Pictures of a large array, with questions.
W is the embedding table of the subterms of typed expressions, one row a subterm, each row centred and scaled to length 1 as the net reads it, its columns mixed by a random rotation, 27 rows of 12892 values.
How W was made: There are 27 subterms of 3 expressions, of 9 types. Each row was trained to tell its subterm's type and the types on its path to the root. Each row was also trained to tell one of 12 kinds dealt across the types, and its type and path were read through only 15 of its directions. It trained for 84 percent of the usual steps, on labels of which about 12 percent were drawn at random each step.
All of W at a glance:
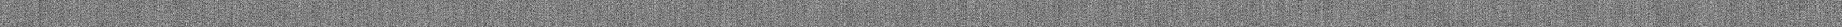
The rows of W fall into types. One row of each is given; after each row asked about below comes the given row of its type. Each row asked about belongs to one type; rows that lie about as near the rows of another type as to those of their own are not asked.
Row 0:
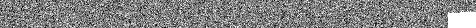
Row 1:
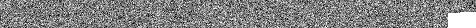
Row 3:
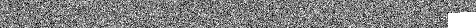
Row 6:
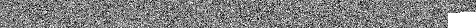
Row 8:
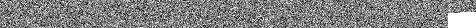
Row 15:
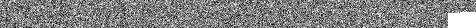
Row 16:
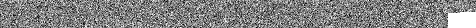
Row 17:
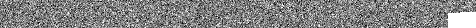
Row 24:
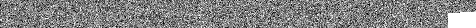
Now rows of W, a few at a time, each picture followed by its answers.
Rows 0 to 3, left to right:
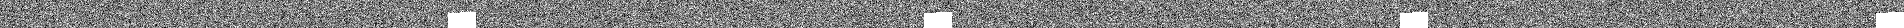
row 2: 6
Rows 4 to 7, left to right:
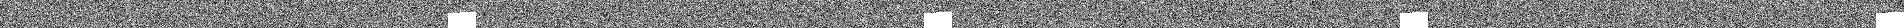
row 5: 6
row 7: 1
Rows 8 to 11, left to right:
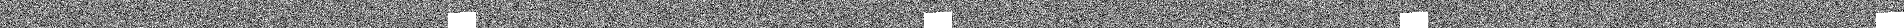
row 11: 17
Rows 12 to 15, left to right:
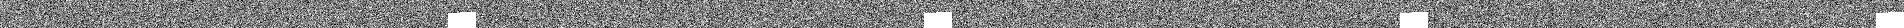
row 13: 16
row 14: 8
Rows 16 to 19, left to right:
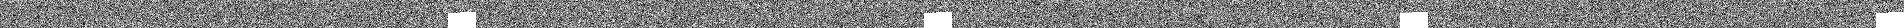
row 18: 8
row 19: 16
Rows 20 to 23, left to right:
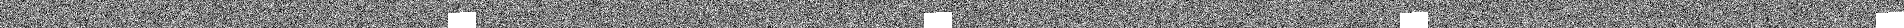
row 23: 24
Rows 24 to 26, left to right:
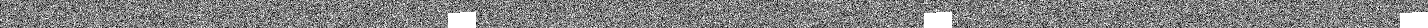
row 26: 15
